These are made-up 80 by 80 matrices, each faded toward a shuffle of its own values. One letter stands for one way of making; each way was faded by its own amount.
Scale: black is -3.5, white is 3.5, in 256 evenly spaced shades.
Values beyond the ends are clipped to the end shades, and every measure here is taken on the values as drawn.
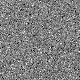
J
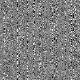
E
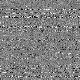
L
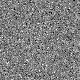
J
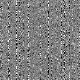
E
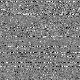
L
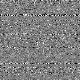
L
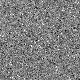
J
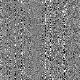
E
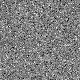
J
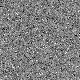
J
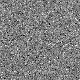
J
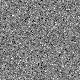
J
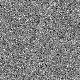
J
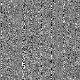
E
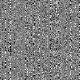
E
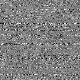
L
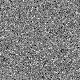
J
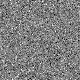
J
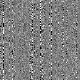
E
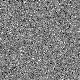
J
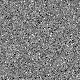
J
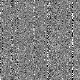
E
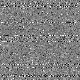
L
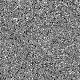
J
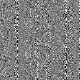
E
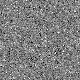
J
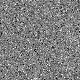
J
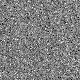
J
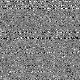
L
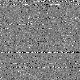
L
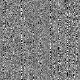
E
